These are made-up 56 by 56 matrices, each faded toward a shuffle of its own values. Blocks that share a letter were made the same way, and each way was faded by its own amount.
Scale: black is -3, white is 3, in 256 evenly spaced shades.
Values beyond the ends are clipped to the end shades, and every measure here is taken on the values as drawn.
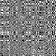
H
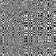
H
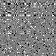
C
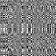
H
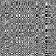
H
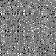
C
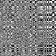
H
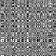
H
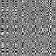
H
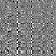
H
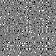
C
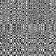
H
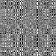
H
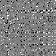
C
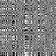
H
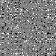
C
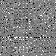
C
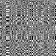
H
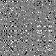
C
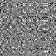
C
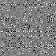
C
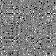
C
